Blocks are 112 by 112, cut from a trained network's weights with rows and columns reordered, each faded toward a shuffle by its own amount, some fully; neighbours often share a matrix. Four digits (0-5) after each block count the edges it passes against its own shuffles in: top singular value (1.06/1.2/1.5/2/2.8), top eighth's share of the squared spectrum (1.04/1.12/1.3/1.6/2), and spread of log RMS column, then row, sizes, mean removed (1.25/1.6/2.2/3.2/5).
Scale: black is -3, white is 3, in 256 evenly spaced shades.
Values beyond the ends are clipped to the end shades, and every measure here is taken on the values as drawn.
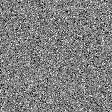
1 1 0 0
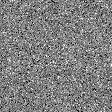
0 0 0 0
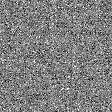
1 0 0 0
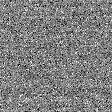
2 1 0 0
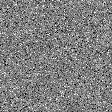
0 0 0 0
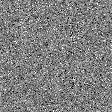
0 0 0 0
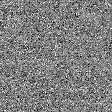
1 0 0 0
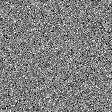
0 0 0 0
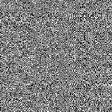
3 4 3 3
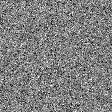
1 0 0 0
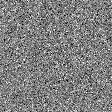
0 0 0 0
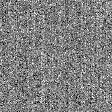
2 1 0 1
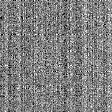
4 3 1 3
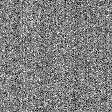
2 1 0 0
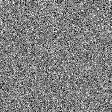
2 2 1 1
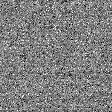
1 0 0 0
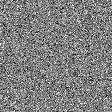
1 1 0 0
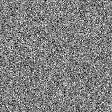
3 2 0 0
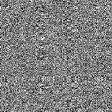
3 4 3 2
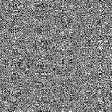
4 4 3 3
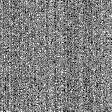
3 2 0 1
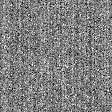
3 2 0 1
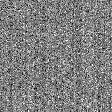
2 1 0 1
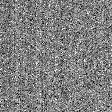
2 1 0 0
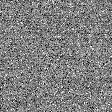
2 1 0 0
